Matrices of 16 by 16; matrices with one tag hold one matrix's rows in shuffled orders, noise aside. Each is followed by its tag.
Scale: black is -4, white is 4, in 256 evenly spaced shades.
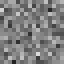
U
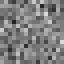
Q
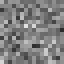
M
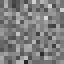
Q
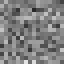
M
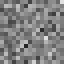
Q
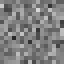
U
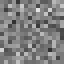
U
